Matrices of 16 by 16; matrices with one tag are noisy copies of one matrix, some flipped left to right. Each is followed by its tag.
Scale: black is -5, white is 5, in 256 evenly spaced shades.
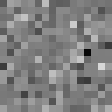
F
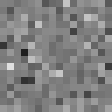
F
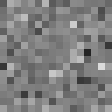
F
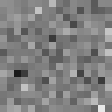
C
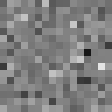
F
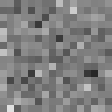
C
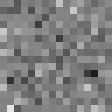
C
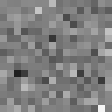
C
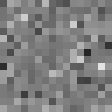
F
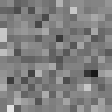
C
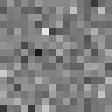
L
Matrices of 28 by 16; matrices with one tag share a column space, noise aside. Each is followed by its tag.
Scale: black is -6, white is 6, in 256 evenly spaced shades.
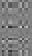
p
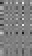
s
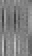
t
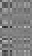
p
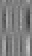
t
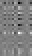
s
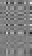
s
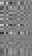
s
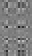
p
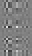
p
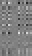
s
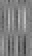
t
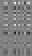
s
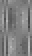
t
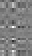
p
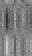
t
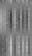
t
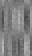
t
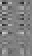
s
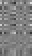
s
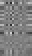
s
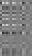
s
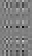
p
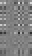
s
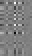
s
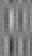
t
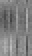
t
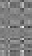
p
